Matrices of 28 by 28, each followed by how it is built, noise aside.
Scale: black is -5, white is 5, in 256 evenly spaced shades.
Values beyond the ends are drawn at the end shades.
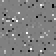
sparse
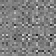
low rank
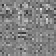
low rank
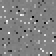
sparse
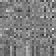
low rank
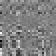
low rank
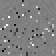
sparse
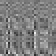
low rank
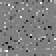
sparse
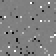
sparse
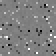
sparse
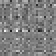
low rank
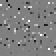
sparse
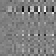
low rank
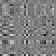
low rank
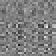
low rank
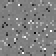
sparse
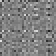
low rank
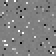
sparse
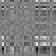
low rank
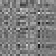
low rank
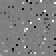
sparse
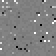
sparse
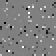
sparse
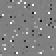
sparse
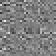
low rank
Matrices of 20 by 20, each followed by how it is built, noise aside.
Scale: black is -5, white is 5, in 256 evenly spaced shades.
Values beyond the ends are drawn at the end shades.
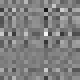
low rank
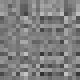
low rank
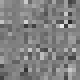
low rank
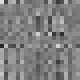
low rank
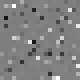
sparse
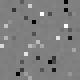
sparse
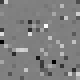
sparse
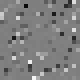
sparse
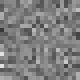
low rank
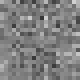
low rank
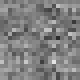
low rank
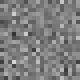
low rank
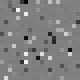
sparse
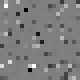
sparse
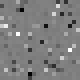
sparse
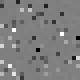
sparse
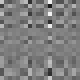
low rank
